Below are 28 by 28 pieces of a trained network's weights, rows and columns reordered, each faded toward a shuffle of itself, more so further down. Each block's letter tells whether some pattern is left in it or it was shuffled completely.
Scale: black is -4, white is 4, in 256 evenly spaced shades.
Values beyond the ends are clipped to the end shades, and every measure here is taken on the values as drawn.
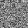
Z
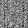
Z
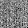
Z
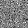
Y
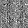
Z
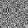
Z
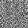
Z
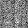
Z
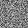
Y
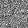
Y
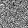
Y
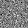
Y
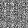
Z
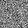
Y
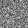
Y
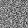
Z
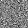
Y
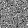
Y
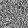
Z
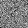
Y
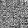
Z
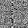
Z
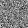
Y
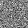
Y
